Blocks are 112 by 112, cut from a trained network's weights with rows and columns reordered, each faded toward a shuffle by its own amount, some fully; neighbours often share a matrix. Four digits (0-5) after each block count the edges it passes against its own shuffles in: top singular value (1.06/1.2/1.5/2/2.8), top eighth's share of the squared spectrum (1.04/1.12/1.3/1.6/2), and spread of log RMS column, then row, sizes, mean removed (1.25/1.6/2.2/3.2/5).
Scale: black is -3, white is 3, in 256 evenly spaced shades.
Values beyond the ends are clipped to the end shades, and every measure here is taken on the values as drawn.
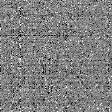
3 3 3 1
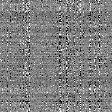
4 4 4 1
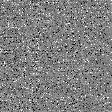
1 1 1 0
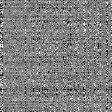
3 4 4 1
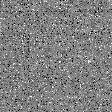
1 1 1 0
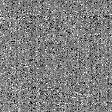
2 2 0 2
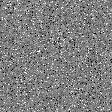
0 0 0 0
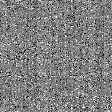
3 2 0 2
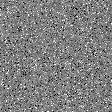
0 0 0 0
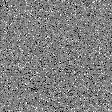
0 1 0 0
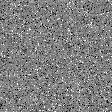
0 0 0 0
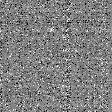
2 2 2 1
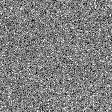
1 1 0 0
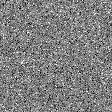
0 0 0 0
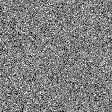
0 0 0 0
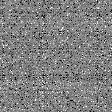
3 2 2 0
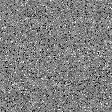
1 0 0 0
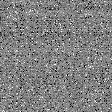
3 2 1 0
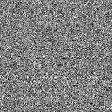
3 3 1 2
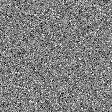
1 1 0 0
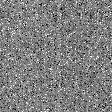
1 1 0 0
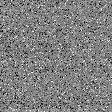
1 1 1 0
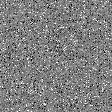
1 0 0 1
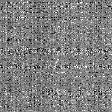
3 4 0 4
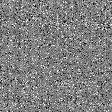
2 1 0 1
